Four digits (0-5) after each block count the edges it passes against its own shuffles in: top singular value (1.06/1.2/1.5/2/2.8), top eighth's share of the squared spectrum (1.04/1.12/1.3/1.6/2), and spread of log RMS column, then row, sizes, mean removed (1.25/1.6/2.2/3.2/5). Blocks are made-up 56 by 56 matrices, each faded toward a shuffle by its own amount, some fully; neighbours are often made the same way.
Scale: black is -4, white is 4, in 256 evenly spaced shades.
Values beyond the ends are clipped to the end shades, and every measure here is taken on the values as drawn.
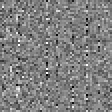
1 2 3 0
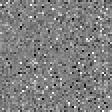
2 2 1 0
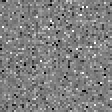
2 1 0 0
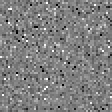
1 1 0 0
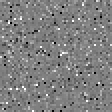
1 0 0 0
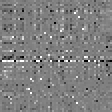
4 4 1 2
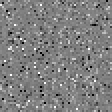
2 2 0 1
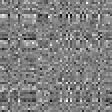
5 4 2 3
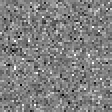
2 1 0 0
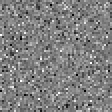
2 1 0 0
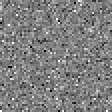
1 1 0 0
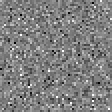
3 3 1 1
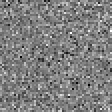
0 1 0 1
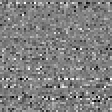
2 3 0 3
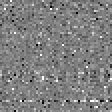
3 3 0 1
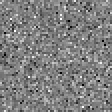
1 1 0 0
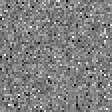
0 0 0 0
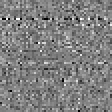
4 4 1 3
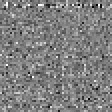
3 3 0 3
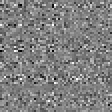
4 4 1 3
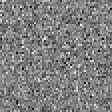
1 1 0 0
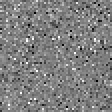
0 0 0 0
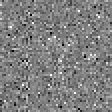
3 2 1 0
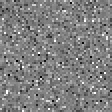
0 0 0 0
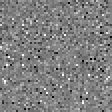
2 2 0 0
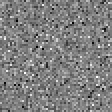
1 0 0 0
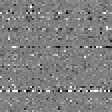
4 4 1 3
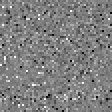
1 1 0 1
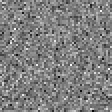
0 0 0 1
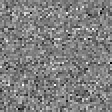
1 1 0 3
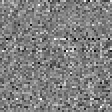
2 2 0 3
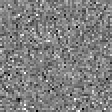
0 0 0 0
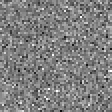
0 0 0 0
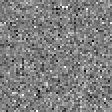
0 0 0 0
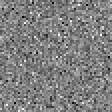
0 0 0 0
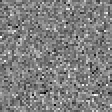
0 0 0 1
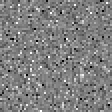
1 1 0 0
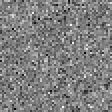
1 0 0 0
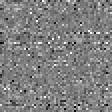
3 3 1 2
